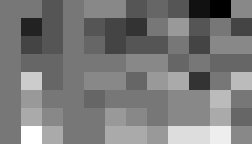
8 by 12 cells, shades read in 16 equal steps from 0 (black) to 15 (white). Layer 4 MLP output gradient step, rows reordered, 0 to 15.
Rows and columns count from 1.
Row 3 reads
7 4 5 7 6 4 5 5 7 4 8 8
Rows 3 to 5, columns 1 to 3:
7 4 5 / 7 6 6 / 7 12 6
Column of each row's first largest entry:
5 9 11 7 2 11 2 2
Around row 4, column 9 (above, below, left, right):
7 10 8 7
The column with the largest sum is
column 9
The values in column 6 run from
4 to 10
